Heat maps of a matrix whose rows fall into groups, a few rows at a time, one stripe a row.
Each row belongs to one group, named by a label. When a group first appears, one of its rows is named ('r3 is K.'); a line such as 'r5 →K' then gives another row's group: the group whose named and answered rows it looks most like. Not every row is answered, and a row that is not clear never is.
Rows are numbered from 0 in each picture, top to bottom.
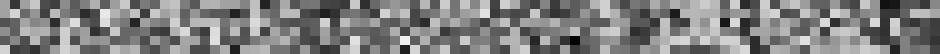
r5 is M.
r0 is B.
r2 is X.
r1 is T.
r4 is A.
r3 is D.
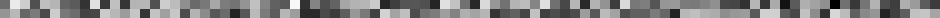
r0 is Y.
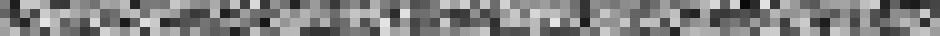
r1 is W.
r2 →W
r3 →T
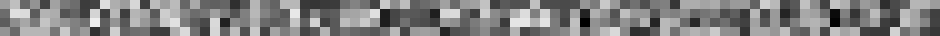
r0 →T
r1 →Y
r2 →Y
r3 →D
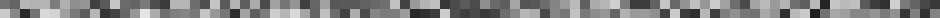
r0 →D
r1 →W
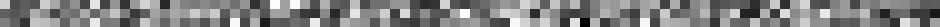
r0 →W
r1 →A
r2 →Y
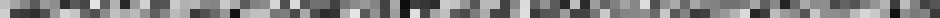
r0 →Y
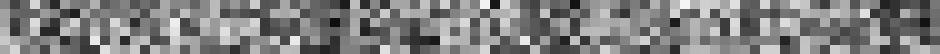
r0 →B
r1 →A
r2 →B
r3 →B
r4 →Y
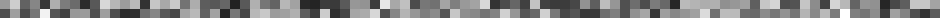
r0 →T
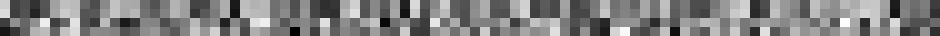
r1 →M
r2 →X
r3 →X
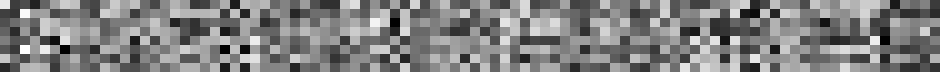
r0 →M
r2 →W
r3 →W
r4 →B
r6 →B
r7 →X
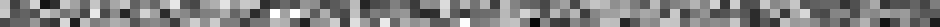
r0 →B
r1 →W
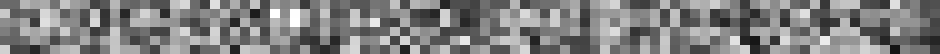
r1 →W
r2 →W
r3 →D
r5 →M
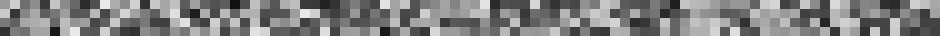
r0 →T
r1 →B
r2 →D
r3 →X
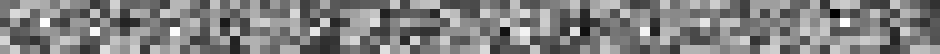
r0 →D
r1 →Y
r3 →Y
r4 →M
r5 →T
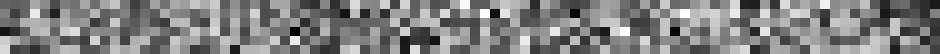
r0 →A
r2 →D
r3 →X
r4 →Y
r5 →M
